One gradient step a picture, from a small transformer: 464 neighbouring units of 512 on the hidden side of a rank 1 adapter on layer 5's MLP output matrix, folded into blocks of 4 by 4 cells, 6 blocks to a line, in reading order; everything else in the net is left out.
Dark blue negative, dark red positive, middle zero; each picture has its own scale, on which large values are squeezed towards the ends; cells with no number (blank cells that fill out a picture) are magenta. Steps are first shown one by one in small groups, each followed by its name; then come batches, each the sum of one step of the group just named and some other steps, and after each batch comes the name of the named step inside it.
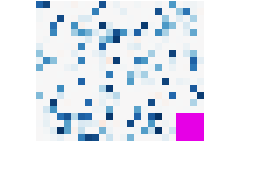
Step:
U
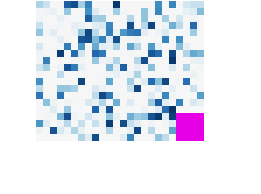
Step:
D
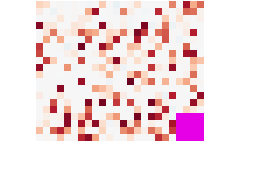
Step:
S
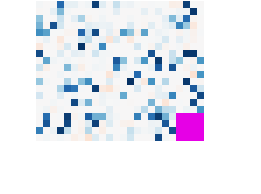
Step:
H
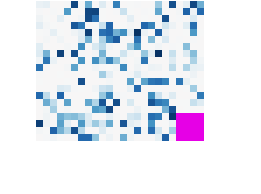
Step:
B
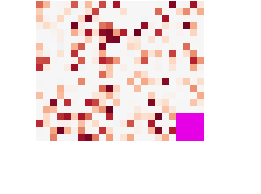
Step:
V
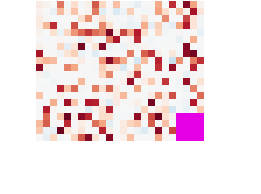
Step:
V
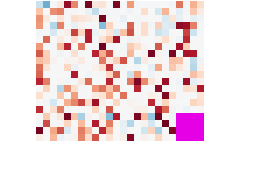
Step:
U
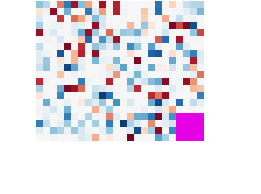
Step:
D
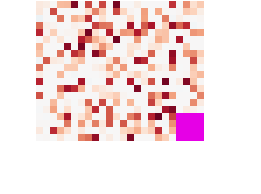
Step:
S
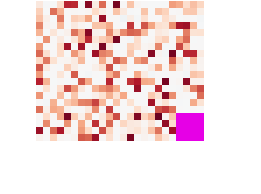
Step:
S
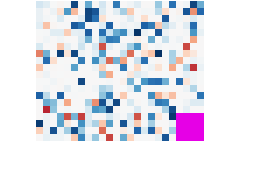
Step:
B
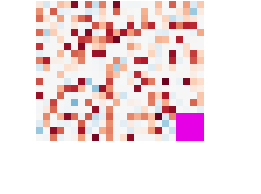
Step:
H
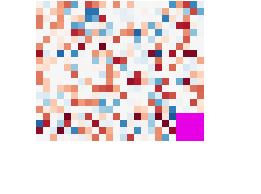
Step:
B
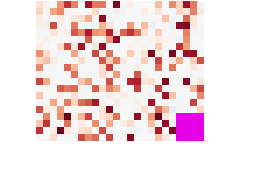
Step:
V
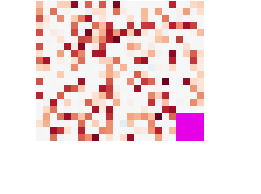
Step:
V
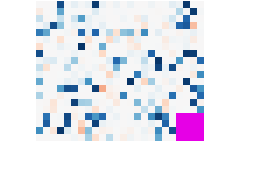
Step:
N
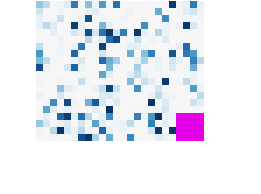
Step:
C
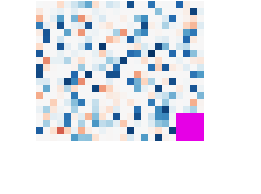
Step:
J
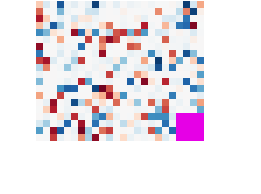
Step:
N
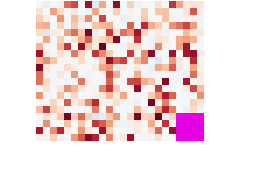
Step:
N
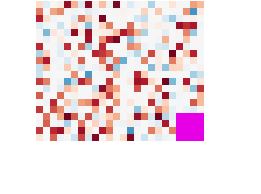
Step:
J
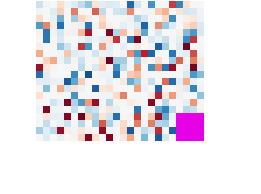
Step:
J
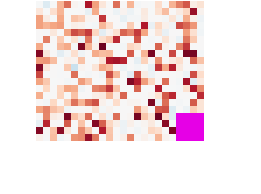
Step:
C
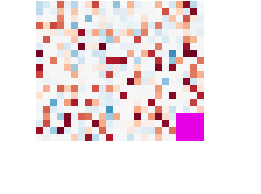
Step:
C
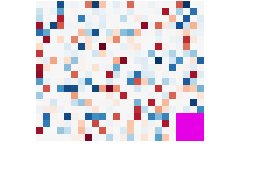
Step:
N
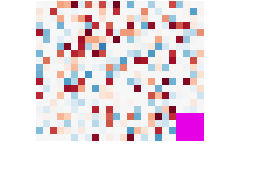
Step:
J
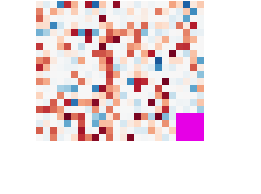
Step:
N
